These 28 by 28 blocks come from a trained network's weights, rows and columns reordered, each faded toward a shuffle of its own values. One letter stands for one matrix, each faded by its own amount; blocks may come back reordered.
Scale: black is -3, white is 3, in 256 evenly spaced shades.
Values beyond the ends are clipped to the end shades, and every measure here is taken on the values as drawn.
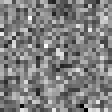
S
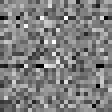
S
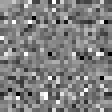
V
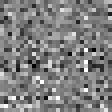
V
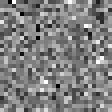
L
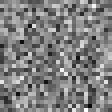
S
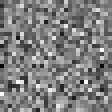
L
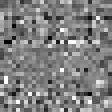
V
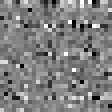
V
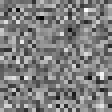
S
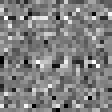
V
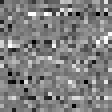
V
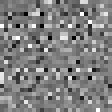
V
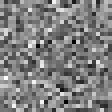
L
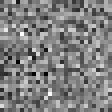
S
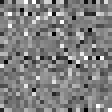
V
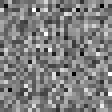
L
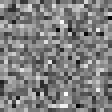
L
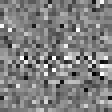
V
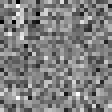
S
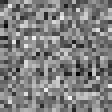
S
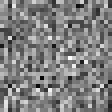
S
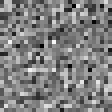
L
